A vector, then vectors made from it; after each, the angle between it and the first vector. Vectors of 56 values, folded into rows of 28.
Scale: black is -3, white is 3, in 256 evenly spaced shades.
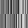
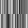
partly opposed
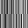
partly aligned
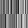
nearly parallel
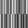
orthogonal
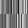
nearly parallel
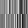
nearly opposite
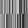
nearly opposite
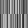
partly opposed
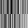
partly aligned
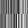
nearly parallel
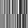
nearly opposite
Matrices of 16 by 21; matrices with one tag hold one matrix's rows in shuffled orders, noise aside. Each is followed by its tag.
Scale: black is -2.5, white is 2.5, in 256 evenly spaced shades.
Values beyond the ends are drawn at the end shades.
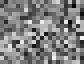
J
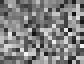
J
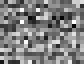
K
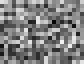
K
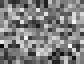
K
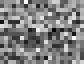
K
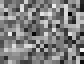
J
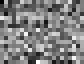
K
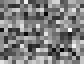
K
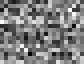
K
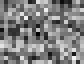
K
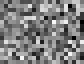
J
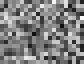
J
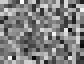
J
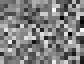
J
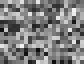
K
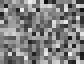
J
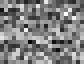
K
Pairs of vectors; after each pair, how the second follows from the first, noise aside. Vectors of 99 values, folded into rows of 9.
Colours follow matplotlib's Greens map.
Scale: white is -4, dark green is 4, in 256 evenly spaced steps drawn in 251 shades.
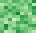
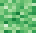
sign-scrambled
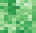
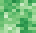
reversed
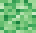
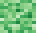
reversed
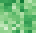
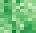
reversed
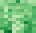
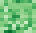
sign-scrambled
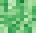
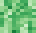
reversed
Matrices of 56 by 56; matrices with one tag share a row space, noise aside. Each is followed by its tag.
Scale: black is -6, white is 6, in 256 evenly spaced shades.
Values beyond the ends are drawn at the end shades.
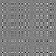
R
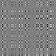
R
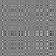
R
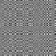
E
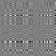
E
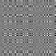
E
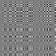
E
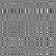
R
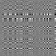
E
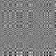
E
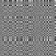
E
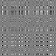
R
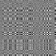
E
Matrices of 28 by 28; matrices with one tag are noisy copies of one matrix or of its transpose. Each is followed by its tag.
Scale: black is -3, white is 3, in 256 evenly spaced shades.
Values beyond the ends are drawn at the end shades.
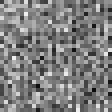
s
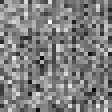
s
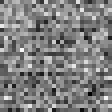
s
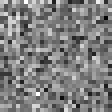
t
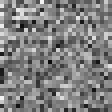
t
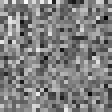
t
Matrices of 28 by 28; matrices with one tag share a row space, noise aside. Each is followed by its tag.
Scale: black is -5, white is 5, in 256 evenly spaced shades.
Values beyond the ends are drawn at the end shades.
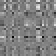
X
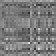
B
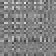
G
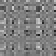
X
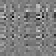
X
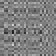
G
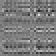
B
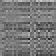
B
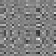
X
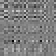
G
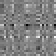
X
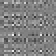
G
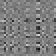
X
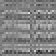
B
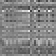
B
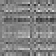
B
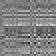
B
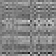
B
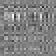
G
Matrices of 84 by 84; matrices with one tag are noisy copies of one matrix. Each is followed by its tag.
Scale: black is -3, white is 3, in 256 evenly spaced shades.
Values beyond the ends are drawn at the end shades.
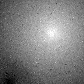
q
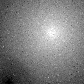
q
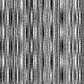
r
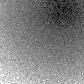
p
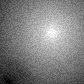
q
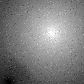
q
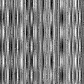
r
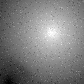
q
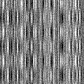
r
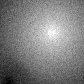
q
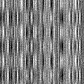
r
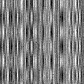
r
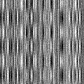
r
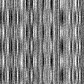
r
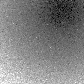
p
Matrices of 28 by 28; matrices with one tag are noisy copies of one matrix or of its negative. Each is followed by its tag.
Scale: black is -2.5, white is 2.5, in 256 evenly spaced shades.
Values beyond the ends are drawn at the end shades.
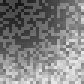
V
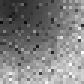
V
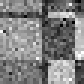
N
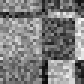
N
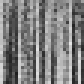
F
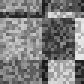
N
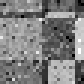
N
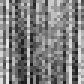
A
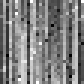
A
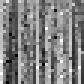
F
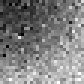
V
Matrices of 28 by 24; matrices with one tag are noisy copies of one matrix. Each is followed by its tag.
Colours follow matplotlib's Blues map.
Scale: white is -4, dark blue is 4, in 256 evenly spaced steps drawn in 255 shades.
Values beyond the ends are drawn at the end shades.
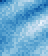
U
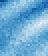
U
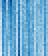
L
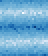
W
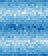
W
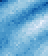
U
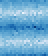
W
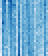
L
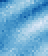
U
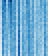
L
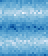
W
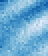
U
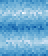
W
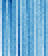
L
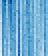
L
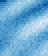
U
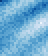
U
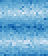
W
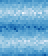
W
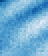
U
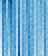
L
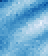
U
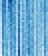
L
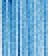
L
